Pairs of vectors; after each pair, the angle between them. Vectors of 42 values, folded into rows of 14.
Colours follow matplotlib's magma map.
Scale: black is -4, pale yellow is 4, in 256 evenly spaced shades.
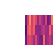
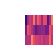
partly aligned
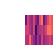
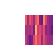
nearly opposite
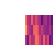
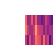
nearly parallel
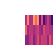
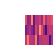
partly opposed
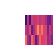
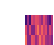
nearly parallel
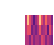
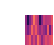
nearly opposite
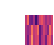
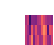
partly aligned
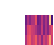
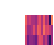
nearly opposite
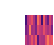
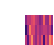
partly aligned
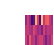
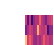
orthogonal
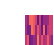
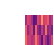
partly opposed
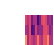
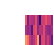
partly aligned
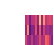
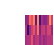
partly opposed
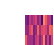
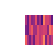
nearly parallel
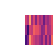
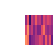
nearly opposite
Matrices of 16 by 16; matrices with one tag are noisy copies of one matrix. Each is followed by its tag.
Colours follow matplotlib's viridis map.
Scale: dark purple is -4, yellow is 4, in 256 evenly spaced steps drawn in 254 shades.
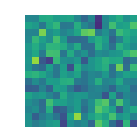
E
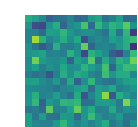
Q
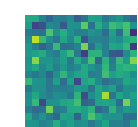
Q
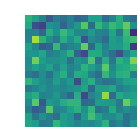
Q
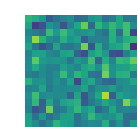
Q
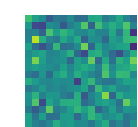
Q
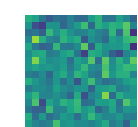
Q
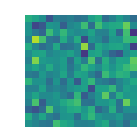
Q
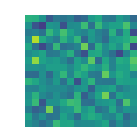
Q
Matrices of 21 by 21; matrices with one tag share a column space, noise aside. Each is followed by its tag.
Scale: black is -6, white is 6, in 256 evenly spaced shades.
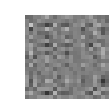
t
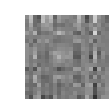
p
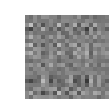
t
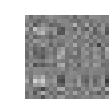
t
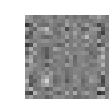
t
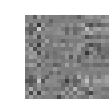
t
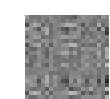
t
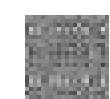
t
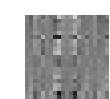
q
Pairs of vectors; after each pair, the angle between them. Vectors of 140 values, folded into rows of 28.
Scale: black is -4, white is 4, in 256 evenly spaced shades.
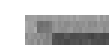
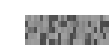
orthogonal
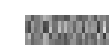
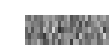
partly opposed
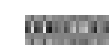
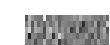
partly opposed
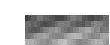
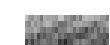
nearly opposite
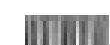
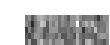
partly aligned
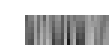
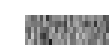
partly opposed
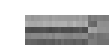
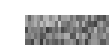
partly aligned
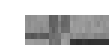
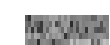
partly opposed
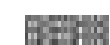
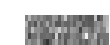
partly opposed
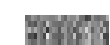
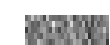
orthogonal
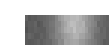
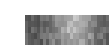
nearly parallel
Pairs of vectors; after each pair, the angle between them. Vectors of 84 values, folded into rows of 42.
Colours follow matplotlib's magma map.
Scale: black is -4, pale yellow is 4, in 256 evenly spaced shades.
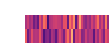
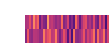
nearly opposite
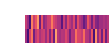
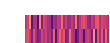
nearly opposite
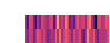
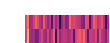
partly opposed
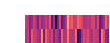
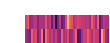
nearly parallel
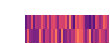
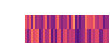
nearly opposite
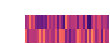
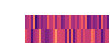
partly aligned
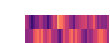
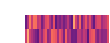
partly opposed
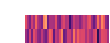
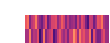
partly aligned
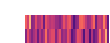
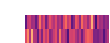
orthogonal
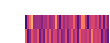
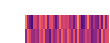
nearly opposite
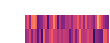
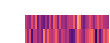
partly aligned
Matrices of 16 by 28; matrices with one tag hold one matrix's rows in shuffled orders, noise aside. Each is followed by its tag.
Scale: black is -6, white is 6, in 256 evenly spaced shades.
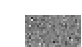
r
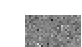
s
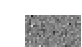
r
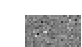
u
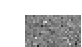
u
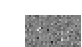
s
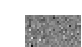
r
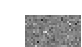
u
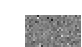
s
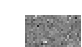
u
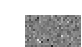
s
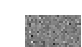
r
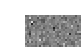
r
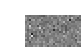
r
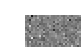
r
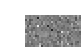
s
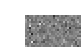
r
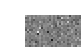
s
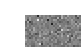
s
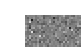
r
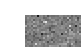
u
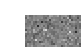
u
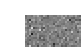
r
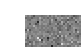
s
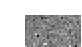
u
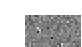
s
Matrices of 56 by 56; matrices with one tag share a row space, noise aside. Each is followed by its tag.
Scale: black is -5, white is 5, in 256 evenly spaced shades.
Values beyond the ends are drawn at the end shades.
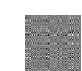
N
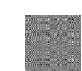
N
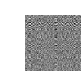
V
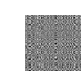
V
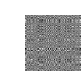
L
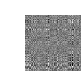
N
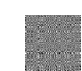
L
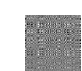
L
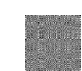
L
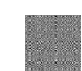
V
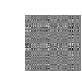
N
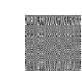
L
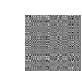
N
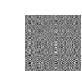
V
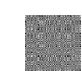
L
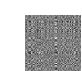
V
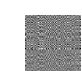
L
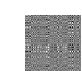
N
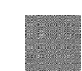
L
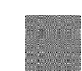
L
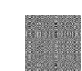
V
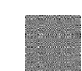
L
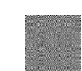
L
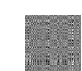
N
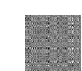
N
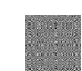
V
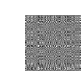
L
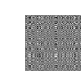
V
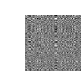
V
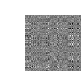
N
